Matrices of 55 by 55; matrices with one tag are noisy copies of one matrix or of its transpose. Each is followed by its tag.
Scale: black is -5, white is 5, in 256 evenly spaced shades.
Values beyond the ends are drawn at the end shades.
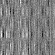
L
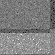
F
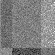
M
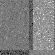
F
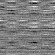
L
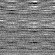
L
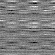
L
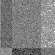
M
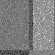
F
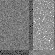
F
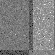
F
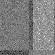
F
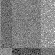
M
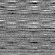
L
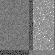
F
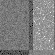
F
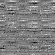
L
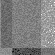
M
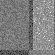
F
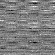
L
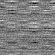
L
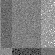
M
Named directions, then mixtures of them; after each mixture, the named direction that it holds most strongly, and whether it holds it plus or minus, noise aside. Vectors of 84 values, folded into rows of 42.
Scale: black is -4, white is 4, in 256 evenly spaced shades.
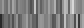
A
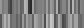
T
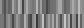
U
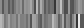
A, minus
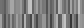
T, minus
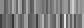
A, plus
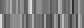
T, minus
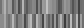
U, minus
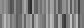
T, plus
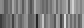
A, plus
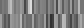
T, minus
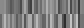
T, plus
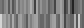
A, minus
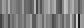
A, plus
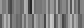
T, plus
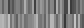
A, minus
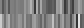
A, minus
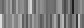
A, minus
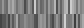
A, plus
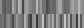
U, plus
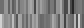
A, minus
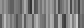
T, plus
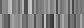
T, minus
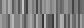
U, minus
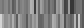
A, minus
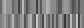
U, minus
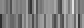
A, plus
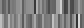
A, minus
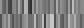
T, plus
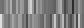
A, minus
